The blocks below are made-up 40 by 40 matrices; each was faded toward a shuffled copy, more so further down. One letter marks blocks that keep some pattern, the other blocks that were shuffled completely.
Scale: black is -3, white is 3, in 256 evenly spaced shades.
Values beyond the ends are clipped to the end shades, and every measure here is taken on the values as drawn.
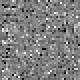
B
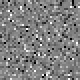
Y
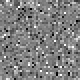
B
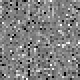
B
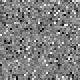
B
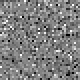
Y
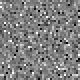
B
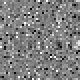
B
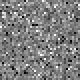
Y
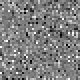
B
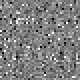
B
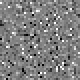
B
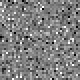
Y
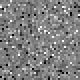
Y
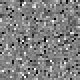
Y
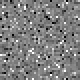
B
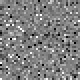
B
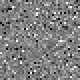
Y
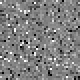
Y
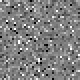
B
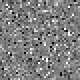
Y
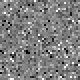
Y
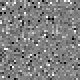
B
